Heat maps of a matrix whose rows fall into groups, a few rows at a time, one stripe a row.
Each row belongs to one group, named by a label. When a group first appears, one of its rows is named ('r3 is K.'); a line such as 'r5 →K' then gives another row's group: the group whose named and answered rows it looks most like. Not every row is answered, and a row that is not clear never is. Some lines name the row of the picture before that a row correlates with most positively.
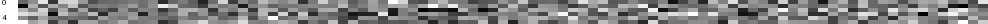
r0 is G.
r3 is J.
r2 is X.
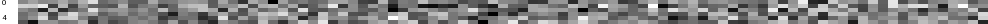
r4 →G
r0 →J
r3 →G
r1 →X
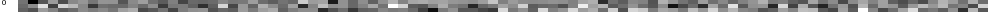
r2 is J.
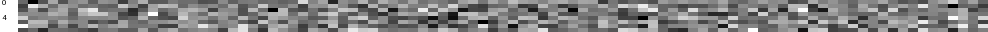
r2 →J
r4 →X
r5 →X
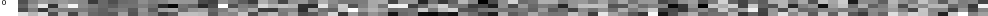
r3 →X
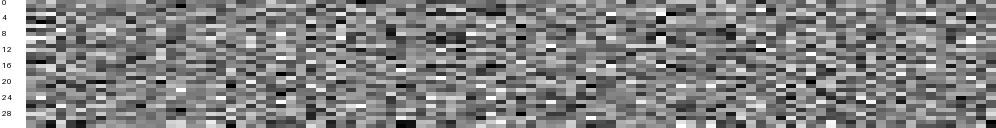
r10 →X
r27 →G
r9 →X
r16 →X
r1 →G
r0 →J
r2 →J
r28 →X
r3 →X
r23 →J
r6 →X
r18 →J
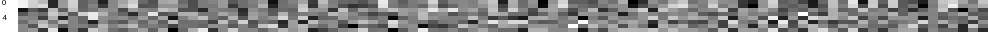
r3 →J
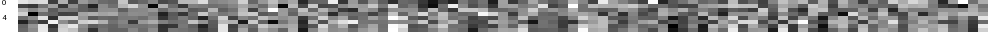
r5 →J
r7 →G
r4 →G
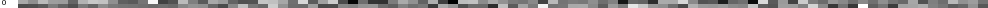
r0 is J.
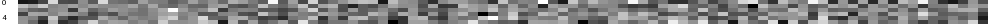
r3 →X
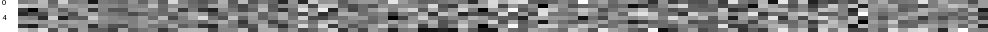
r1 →J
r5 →J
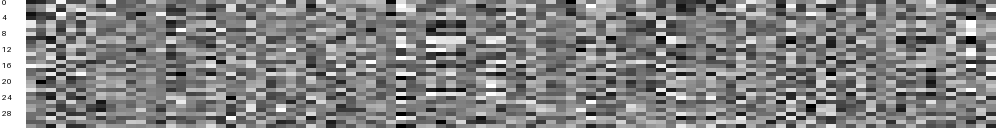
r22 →X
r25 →G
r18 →G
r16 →X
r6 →X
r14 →G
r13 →X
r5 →X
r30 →J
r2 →G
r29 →G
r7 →G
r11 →G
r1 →G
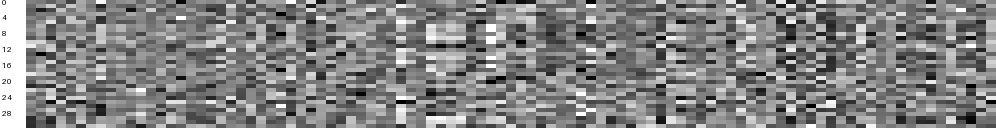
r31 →J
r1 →G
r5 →G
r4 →G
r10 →X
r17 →J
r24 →G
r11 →X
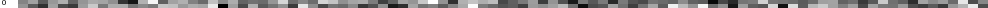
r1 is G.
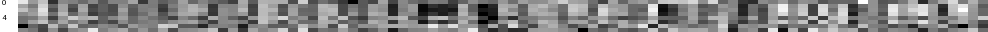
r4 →G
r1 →X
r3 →X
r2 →X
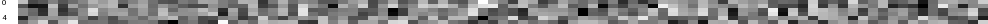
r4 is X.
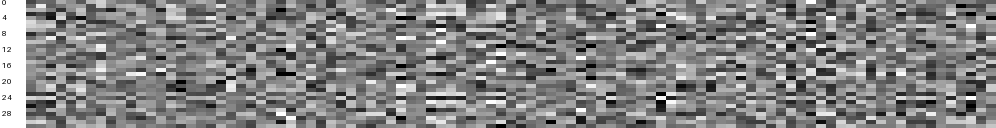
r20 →G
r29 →J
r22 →G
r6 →X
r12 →J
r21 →G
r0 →J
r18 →J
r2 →J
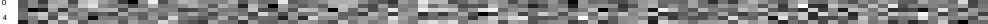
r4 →G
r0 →J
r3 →X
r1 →J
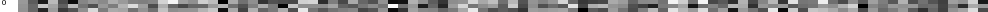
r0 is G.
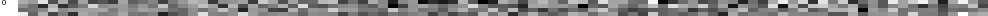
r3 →X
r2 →J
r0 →X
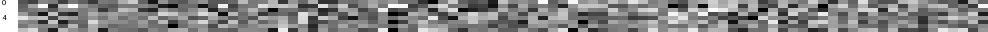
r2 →J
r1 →G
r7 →J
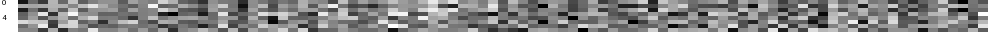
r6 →G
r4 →J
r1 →J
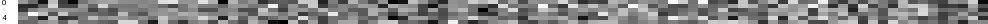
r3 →X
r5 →J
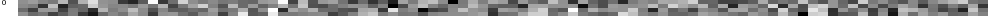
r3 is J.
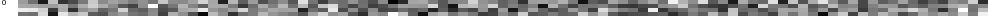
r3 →G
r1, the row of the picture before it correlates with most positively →0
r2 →X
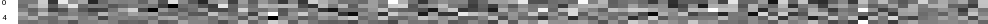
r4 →J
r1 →G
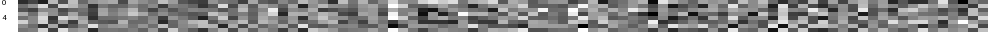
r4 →G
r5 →X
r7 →G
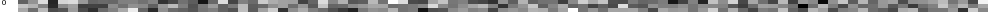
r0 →G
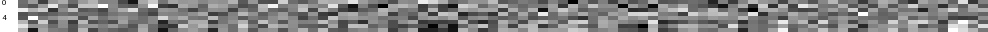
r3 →J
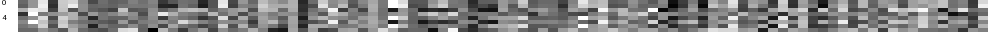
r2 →X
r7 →J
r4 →G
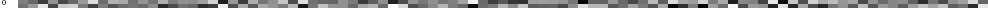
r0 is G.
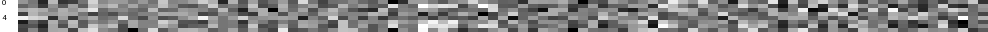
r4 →X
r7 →J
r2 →J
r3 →X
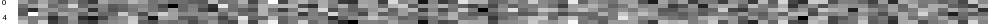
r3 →X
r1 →G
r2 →X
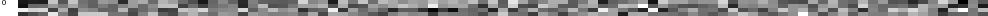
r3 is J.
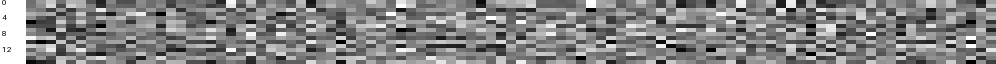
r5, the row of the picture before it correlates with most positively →0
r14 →J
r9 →X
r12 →G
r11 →X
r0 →G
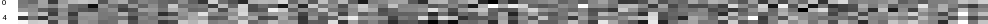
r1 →G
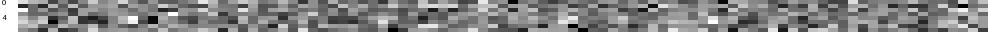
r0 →X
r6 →J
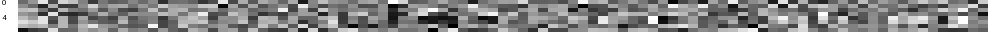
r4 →X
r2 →J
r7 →J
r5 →X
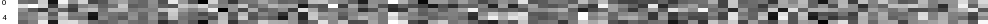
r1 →X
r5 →G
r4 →G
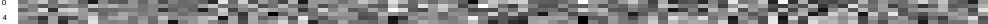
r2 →G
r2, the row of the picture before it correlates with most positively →5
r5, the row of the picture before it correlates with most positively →2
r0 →G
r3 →J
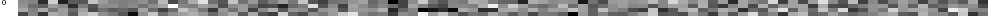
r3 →J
